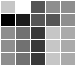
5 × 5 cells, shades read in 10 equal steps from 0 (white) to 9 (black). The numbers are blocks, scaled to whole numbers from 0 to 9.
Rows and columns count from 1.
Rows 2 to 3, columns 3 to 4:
6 6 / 7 2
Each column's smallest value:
2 0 6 2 3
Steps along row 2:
down down same down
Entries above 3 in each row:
3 5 3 3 3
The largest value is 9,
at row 2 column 1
